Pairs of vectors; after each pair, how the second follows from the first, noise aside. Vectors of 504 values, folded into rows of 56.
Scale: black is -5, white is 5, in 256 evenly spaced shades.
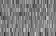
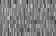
reversed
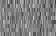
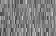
reversed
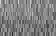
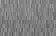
shrunk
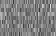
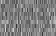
reversed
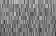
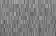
shrunk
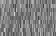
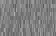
shrunk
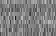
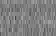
shrunk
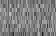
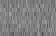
shrunk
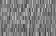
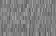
shrunk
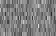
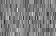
reversed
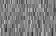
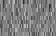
reversed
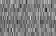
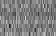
reversed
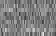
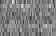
reversed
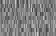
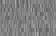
shrunk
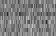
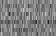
reversed
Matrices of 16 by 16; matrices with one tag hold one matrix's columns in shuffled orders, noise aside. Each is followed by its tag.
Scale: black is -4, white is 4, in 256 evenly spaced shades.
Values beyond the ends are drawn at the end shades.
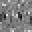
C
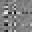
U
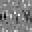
C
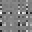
U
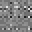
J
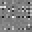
J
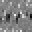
C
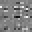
J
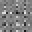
U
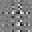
U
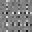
U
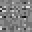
J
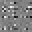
J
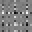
U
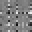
U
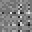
U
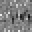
C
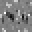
C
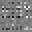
J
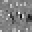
C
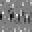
C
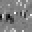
C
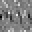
C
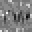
C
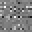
J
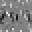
C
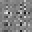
U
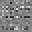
J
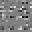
J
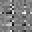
U
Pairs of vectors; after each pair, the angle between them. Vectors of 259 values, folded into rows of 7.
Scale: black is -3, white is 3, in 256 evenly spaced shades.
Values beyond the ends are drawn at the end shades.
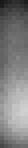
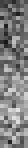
partly aligned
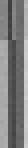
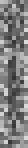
partly aligned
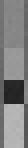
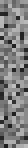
orthogonal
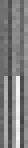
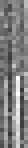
nearly parallel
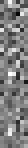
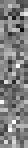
partly aligned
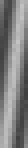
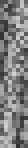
partly aligned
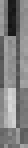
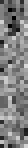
partly aligned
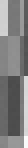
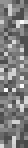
orthogonal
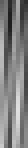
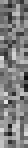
partly aligned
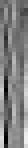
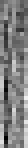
nearly parallel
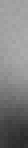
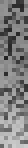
partly opposed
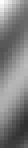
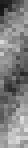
nearly opposite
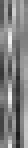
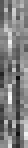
nearly parallel
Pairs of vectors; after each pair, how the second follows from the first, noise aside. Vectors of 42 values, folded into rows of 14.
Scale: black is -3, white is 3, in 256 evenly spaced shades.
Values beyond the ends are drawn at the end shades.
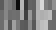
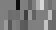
partly zeroed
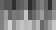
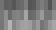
shrunk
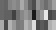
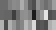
copied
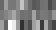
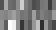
copied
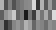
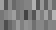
shrunk
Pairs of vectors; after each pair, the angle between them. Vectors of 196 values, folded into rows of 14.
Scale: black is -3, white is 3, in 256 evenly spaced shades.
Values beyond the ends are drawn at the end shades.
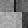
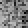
partly aligned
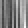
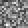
orthogonal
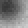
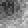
nearly parallel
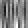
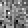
partly opposed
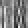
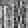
nearly parallel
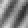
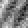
nearly parallel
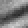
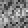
partly opposed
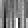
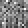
partly opposed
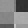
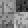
nearly parallel
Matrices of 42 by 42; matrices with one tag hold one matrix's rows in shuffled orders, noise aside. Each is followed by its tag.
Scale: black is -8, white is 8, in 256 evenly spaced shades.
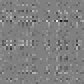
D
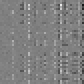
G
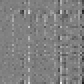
G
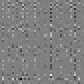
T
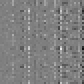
G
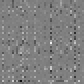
T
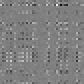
D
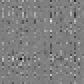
T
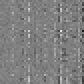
G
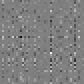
T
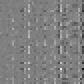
G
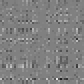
D
